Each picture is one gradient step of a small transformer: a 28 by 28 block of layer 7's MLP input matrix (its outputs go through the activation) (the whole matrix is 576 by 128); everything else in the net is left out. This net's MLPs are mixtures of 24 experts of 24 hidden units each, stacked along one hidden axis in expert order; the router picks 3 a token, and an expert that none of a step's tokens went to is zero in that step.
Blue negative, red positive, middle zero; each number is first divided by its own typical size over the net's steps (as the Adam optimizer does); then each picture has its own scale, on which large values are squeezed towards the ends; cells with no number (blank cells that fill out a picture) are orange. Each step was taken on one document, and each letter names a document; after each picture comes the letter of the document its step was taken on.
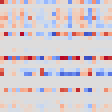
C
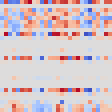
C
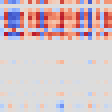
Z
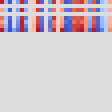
Z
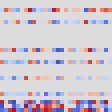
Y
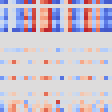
Y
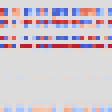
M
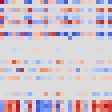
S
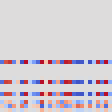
Z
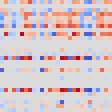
C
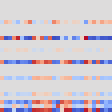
M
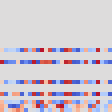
Z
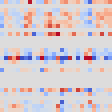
C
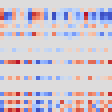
S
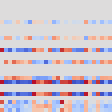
M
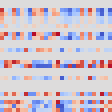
S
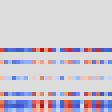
M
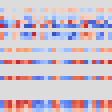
M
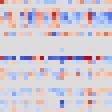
C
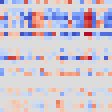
C
